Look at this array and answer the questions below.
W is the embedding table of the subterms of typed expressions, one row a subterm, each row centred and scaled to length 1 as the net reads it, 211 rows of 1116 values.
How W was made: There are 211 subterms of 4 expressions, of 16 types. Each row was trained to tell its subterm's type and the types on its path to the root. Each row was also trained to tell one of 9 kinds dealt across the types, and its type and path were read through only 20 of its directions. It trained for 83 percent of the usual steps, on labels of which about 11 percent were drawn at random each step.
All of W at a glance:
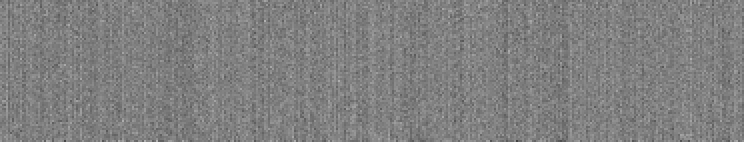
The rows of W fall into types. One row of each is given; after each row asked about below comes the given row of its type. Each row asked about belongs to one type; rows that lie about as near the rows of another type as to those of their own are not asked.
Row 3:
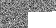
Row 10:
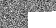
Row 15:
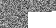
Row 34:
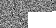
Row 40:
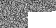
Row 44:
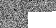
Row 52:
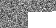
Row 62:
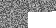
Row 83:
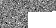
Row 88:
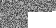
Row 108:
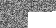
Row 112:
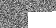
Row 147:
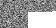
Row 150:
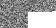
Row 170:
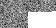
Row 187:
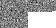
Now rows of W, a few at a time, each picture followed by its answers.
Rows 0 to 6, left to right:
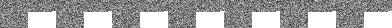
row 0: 34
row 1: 34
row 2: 112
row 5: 40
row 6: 3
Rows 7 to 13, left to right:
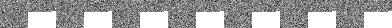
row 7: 3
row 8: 108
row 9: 52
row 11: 10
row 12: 170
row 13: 108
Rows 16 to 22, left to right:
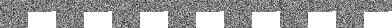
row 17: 62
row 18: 83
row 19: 15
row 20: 83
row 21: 3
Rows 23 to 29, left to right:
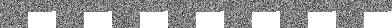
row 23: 170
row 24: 34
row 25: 150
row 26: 40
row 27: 108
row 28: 170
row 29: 112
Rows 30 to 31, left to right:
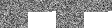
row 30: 112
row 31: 112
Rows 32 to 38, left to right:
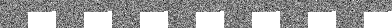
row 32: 52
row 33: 52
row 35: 150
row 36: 147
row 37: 10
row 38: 150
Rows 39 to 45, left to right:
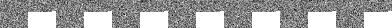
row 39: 147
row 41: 170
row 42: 83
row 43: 3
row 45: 187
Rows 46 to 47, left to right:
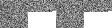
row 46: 150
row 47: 88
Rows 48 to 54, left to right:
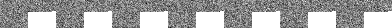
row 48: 187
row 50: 147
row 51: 147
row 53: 108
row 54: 62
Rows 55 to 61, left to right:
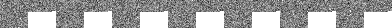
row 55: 108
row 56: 3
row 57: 40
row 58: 170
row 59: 34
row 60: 88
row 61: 3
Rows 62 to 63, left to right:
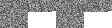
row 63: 62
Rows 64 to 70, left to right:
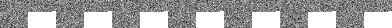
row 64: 147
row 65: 3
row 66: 10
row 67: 187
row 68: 3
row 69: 147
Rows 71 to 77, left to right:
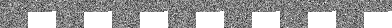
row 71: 10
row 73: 170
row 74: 52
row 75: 3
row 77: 15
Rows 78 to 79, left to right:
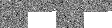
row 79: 10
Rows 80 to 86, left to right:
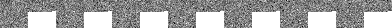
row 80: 40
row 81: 10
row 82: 34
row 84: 52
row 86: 3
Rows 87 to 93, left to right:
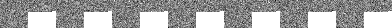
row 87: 34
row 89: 150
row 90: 3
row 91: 150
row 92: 108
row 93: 147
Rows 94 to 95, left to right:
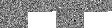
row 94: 34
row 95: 3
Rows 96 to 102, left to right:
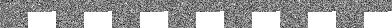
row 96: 10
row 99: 10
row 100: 62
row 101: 88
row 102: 170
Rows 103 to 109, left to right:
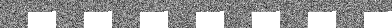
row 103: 34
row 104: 108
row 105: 88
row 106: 170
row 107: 150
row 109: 83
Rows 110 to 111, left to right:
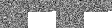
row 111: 170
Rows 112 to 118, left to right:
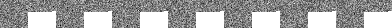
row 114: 62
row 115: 34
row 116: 187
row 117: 44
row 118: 108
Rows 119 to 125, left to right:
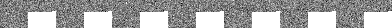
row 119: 40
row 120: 147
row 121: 187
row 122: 83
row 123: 62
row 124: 3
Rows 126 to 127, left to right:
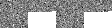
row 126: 10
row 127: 34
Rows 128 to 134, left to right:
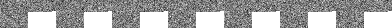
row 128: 88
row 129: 10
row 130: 40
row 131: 15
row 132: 147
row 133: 112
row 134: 44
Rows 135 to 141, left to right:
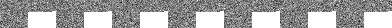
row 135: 108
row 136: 52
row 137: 44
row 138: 150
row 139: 34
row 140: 52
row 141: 10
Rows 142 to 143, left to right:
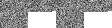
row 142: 34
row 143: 40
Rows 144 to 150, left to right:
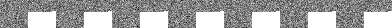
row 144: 147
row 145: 88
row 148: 108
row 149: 62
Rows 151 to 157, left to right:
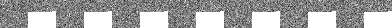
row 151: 150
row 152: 3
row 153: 112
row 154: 150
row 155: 88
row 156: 88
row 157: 10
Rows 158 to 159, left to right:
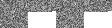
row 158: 40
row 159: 15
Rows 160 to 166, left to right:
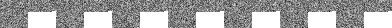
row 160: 62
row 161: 88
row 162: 108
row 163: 170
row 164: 10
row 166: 88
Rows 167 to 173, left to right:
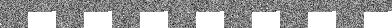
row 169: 112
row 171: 15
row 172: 108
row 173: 62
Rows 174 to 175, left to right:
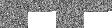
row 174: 15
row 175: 34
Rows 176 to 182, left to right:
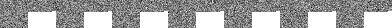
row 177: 147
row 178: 40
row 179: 112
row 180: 40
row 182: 15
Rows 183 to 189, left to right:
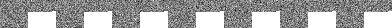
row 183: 88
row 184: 170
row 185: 44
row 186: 112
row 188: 150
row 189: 108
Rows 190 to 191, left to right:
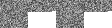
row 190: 52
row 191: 170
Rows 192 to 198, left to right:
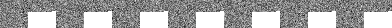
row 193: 62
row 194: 44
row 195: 62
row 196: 108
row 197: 187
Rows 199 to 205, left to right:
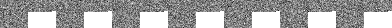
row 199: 170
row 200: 147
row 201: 88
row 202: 112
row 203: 88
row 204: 10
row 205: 62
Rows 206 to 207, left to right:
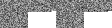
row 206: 52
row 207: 44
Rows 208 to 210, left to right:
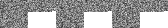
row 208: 88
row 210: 83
